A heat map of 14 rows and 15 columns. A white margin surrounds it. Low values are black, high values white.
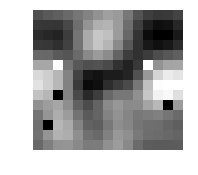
Five lone cells stand out: two far higher and three far lower than their neighbours. There are no regular stripes. The top right is the ninth with the lowest average. The bottom middle is the calmest part. The middle right is the ninth with the highest average.
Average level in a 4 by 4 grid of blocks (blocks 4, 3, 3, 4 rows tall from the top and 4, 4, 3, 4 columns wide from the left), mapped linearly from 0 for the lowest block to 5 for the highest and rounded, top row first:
1420
4214
4135
3332
